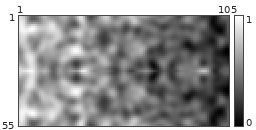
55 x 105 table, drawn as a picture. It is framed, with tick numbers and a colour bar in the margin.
Values rise toward the left. The values follow a bell shape. The texture is blotchy. It is mirror symmetric from top to bottom. There are no regular stripes. No lone cell stands out from its neighbours.
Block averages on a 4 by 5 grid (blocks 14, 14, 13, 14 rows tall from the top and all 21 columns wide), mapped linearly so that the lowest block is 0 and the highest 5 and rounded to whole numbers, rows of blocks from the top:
5 3 2 1 0
4 4 2 1 0
4 4 2 1 0
5 3 2 1 0
